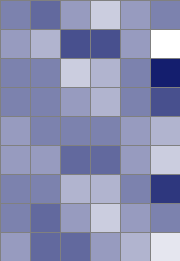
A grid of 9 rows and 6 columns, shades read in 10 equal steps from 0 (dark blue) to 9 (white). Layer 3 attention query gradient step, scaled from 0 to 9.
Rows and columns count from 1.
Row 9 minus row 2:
0 -3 1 3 1 -1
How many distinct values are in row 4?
4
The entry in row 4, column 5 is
4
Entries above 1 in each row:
6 6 5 6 6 6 5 6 6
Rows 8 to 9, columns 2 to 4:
3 5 7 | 3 3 5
